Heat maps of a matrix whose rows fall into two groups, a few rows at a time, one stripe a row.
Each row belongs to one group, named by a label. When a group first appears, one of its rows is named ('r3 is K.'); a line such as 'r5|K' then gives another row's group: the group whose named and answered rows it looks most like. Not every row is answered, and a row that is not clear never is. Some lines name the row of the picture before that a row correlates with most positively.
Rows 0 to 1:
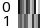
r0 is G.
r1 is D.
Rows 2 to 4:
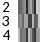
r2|G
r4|G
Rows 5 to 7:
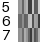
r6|D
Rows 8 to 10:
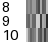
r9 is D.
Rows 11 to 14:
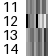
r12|G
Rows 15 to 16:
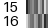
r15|G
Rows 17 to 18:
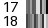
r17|D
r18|G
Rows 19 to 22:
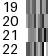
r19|D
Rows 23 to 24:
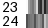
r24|G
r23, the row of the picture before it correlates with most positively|21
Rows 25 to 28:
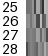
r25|G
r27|D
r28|G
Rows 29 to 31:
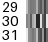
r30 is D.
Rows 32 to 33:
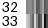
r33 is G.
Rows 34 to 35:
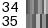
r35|D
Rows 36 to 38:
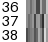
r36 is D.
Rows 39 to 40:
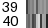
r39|G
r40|D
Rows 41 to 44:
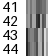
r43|G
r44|G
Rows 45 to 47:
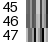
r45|D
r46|D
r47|G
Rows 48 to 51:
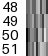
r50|G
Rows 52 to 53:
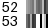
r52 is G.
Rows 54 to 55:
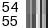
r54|D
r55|D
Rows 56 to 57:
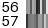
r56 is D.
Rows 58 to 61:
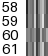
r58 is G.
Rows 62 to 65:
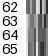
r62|D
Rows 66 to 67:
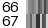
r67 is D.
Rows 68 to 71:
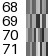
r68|D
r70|G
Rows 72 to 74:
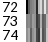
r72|G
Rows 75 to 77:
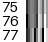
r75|G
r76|G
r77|G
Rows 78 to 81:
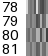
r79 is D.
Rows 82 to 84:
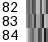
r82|D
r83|G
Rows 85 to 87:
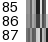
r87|D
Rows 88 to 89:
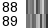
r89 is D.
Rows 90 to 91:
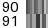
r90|G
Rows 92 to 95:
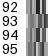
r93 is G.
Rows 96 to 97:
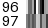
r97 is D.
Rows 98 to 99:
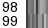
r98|G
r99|G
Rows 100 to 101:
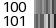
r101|D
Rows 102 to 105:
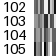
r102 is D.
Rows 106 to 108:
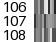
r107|G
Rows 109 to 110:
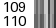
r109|D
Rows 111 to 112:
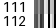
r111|D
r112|D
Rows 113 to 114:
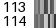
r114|D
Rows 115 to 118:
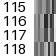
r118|D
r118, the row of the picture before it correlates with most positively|114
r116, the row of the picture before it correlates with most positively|113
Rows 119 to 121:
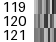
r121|D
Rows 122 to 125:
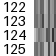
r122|D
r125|D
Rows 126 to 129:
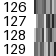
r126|G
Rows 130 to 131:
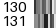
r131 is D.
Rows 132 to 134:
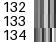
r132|D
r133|D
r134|G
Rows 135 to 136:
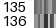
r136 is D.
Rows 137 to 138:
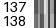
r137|D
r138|D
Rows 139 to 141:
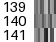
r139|D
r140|G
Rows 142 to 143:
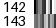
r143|D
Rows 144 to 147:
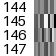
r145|D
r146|G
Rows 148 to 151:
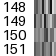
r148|G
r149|G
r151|G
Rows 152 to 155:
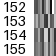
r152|G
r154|D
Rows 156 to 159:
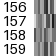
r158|G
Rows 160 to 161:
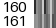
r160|G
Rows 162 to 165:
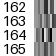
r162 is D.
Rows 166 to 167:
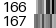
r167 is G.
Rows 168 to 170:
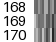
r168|D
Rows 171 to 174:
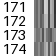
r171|D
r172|D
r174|D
